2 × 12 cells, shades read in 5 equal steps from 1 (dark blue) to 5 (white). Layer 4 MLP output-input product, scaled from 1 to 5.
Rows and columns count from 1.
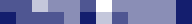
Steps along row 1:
same up down same down up down same same same down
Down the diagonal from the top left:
2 2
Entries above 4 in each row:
1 0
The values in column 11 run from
3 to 3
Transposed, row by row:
2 1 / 2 2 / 4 2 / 3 2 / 3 3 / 2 1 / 5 4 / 3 2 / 3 3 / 3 3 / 3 3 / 1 1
